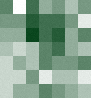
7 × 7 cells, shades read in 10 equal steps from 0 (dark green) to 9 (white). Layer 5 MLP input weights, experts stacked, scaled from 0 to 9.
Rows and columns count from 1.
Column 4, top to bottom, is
5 2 2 3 3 8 3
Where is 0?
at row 3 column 3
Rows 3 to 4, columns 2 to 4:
5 0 2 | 7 6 3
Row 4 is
6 7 6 3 2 5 6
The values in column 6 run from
4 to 6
